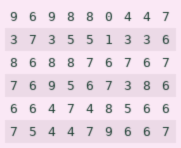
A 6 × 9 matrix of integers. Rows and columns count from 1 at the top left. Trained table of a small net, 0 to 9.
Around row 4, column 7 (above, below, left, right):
7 5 7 8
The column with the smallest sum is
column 7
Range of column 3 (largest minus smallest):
6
